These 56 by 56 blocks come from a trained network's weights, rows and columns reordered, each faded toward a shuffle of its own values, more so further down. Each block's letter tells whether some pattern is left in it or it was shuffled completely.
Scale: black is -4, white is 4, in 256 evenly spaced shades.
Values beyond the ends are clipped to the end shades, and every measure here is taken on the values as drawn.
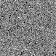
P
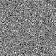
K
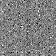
K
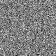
P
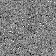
P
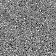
P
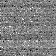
K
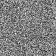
P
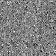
K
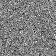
P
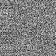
K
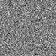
K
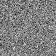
P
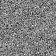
P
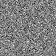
P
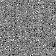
K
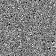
P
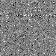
K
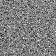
K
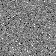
P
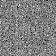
K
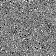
P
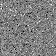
P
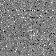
K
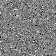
P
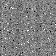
K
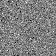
P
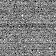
K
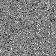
P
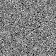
P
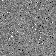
P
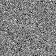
P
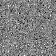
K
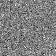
P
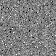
P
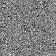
K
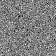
P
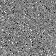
P
